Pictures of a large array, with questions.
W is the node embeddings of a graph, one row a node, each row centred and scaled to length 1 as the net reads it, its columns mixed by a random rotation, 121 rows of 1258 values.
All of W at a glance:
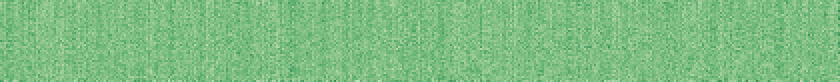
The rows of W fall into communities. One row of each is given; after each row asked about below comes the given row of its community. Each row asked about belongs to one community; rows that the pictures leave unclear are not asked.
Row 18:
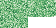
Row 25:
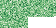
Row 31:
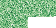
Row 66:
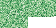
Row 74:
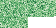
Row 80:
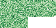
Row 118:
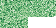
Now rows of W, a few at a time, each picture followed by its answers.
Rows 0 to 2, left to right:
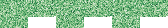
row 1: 66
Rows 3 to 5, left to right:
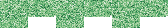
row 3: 18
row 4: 18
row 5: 31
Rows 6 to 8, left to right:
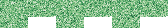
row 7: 31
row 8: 66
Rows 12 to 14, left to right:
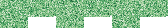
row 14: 31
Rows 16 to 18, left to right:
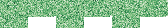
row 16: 66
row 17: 18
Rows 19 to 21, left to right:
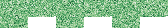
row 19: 25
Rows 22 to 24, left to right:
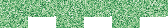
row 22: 66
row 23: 25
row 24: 31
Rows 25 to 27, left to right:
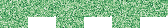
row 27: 118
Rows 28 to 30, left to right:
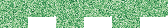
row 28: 18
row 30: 18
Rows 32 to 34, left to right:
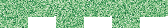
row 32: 74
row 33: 25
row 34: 74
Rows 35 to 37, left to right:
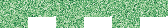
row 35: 31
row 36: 118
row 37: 18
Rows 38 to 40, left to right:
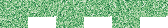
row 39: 25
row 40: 118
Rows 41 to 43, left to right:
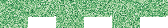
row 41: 74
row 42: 118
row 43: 80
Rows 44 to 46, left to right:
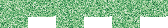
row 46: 66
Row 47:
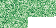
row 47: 74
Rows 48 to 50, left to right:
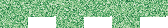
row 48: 18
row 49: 80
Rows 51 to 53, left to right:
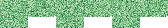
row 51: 18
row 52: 25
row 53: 25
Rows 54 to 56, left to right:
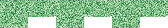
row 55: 66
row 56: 25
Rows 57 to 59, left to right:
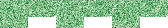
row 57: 18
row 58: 66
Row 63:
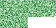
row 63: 31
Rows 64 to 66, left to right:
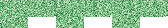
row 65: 118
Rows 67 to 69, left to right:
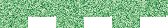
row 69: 18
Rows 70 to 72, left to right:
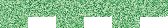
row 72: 66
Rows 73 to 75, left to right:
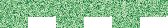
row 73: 74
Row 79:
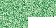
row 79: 18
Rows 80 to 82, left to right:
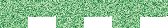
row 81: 25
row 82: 66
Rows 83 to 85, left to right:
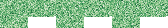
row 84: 31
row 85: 25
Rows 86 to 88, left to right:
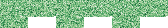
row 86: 80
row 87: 80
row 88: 25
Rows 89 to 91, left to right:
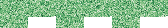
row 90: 74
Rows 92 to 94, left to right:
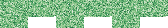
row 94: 66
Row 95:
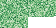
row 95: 74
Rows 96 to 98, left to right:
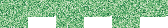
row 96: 118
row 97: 80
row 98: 74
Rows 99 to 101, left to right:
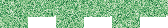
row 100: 66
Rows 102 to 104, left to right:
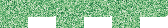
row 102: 25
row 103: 66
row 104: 118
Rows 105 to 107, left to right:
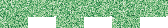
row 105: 25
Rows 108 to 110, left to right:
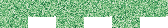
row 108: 66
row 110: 18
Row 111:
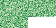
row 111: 31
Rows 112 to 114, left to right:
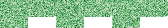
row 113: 118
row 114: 80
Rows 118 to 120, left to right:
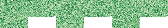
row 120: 31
